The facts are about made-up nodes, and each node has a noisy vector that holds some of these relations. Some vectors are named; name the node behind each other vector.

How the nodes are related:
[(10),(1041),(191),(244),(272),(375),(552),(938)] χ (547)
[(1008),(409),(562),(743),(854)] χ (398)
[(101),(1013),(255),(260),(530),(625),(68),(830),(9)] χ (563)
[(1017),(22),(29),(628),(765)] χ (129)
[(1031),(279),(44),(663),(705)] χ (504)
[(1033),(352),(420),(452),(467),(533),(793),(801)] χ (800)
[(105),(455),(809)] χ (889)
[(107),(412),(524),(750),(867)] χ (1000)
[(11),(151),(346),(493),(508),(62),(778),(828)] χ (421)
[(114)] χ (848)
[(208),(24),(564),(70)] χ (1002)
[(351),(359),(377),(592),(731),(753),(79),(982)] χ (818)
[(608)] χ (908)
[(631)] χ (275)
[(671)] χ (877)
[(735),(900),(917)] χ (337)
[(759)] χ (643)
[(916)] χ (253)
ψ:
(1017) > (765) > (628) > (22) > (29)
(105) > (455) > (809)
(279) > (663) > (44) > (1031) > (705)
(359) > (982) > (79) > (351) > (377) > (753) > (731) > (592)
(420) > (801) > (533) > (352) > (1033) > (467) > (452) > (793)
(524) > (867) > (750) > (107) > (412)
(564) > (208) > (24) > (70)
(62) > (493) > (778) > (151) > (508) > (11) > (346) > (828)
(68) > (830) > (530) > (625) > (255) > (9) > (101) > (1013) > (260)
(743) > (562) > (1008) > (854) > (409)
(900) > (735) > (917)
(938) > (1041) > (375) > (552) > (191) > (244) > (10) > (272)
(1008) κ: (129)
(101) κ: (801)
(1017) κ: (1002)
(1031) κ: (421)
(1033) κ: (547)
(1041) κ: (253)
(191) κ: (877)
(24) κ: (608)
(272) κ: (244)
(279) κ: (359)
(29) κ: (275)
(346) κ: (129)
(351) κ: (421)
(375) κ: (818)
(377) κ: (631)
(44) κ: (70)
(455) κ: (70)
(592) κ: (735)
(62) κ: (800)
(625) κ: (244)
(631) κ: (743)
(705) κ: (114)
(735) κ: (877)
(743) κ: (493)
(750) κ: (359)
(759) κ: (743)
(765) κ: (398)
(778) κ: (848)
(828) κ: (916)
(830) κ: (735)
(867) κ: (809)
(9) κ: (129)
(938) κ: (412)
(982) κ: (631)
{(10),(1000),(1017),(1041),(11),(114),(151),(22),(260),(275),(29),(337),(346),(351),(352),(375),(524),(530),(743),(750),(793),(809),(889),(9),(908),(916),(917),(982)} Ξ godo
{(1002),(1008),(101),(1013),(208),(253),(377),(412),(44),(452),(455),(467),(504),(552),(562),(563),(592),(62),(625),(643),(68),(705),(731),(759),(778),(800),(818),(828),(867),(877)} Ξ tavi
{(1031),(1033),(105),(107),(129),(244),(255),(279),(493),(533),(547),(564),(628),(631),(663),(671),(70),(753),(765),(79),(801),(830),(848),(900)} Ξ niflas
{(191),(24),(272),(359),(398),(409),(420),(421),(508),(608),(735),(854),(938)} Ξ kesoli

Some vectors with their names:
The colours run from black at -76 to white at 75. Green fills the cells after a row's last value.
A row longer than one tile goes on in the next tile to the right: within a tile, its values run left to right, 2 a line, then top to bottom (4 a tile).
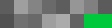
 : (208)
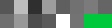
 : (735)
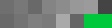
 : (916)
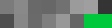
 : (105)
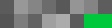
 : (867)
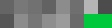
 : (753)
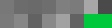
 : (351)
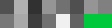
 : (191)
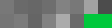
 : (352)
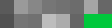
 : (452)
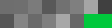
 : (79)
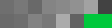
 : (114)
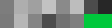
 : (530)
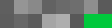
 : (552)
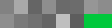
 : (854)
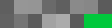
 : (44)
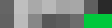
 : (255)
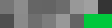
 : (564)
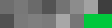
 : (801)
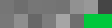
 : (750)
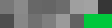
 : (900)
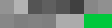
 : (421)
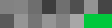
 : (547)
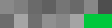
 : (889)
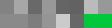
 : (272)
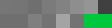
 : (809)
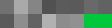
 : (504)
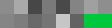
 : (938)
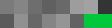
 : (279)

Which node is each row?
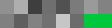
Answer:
(359)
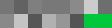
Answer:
(346)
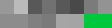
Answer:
(398)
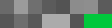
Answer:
(62)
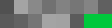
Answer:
(412)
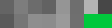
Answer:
(244)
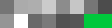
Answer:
(9)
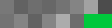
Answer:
(375)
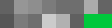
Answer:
(828)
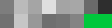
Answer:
(260)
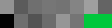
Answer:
(493)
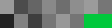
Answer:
(982)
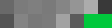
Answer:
(671)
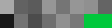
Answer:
(743)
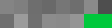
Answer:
(908)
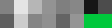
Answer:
(563)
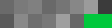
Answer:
(628)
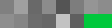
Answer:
(24)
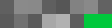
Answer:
(778)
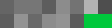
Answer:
(1033)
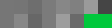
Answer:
(22)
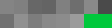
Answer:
(275)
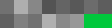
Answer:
(1002)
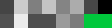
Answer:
(830)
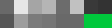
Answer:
(68)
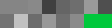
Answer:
(129)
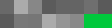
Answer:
(253)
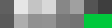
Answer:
(1013)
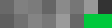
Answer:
(70)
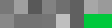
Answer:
(508)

